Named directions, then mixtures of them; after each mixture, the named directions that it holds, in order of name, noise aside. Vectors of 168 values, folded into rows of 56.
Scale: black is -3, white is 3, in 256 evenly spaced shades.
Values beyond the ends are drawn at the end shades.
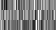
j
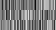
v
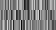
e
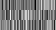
v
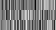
v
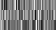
j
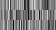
e, v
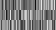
e, v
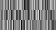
e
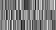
e, v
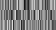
e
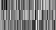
j, v
